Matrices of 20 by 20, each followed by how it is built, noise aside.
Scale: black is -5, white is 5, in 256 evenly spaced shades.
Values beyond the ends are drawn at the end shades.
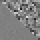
upper triangular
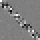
banded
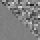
upper triangular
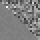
upper triangular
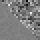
upper triangular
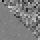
upper triangular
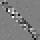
banded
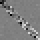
banded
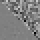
upper triangular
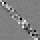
banded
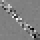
banded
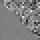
upper triangular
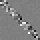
banded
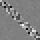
banded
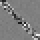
banded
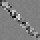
banded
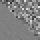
upper triangular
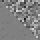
upper triangular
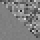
upper triangular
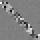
banded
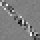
banded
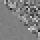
upper triangular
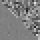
upper triangular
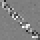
banded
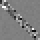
banded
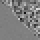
upper triangular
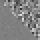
upper triangular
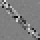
banded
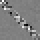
banded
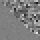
upper triangular
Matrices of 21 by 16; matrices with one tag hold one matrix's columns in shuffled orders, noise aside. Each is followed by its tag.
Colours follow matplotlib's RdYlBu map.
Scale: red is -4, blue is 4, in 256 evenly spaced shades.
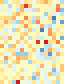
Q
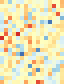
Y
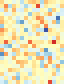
Q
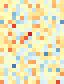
Y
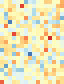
Y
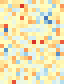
Q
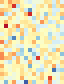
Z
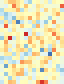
Y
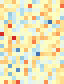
Y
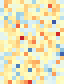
Y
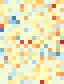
Q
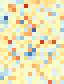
Q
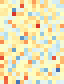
Z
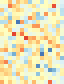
Y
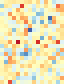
Q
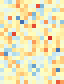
Y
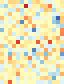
Q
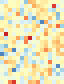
Y
